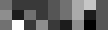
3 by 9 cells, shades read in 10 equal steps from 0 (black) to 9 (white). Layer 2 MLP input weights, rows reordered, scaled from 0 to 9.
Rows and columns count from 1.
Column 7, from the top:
6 6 5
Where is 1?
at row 2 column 2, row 2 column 8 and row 3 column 6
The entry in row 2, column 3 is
4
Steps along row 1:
down same same up up up up down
